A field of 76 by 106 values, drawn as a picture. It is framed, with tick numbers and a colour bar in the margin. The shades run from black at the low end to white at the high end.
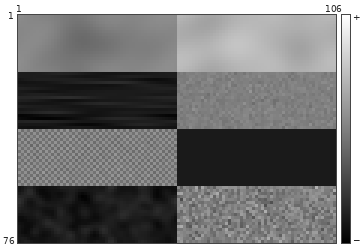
It is made of 4 by 2 panels. Panel 1,1: middling, smooth, faint in contrast. Panel 1,2: high, smooth, faint in contrast. Panel 2,1: very low, streaked across, faint in contrast. Panel 2,2: middling, fine-grained, faint in contrast. Panel 3,1: middling, checkered. Panel 3,2: very low, flat. Panel 4,1: very low, blotchy, faint in contrast. Panel 4,2: middling, fine-grained.
